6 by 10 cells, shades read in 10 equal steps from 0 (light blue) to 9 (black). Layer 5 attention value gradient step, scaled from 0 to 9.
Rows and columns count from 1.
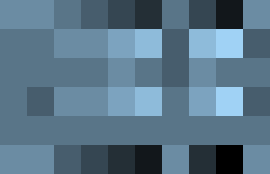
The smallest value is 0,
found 2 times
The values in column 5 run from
2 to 7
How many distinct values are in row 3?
3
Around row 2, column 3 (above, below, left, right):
4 4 4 3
